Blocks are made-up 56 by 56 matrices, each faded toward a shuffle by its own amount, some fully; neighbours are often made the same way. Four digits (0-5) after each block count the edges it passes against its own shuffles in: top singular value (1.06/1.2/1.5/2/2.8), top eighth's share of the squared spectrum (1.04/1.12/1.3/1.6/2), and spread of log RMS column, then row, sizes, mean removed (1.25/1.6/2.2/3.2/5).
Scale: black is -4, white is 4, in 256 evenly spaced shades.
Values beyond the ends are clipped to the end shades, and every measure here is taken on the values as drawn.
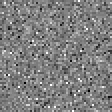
0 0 0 0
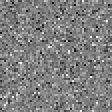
2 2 0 0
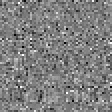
3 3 1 1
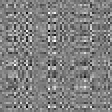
5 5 4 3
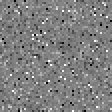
0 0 0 0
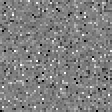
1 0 0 0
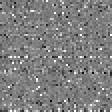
3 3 0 2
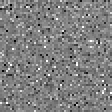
2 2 0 1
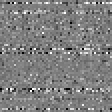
2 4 0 3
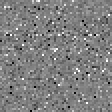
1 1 0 1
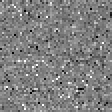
0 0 0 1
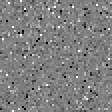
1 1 0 0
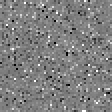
0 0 0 0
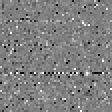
3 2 0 2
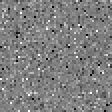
0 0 0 0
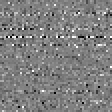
3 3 0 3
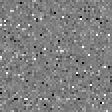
1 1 0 0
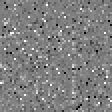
2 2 0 0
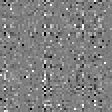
4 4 2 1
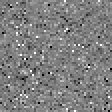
2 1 0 0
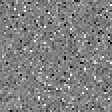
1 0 0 0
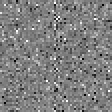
3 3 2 0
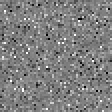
0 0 0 0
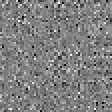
4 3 2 1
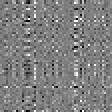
5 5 3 3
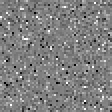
1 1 0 0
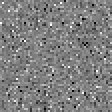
2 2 1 0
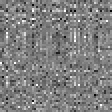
4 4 3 2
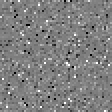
2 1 0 0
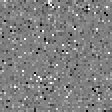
1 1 0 0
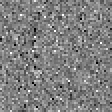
2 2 1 0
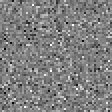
3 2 0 1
